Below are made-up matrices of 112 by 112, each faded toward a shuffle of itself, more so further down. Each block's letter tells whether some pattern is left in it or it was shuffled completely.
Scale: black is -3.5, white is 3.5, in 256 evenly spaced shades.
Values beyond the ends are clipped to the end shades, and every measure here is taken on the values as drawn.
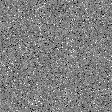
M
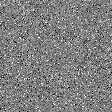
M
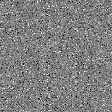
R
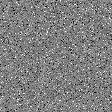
M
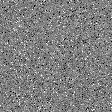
M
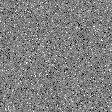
M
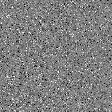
R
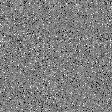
R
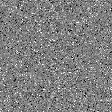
R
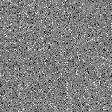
R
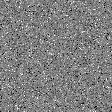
M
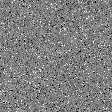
M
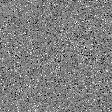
R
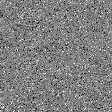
R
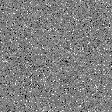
R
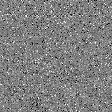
R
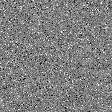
M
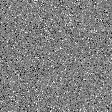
M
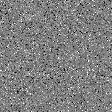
R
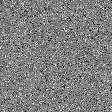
M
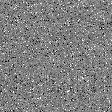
R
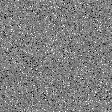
R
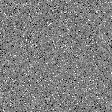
R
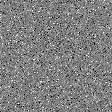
M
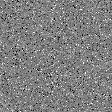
R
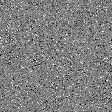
R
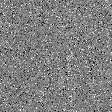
R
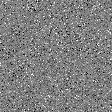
M
